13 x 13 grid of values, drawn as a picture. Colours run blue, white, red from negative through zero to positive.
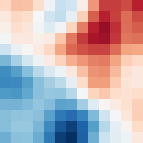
Values rise toward the top right. The ninth with the lowest average is the bottom middle. The texture is blotchy. The ninth with the highest average is the top right. Neither half mirrors the other. There are no lone odd cells. The bottom left is the calmest part.
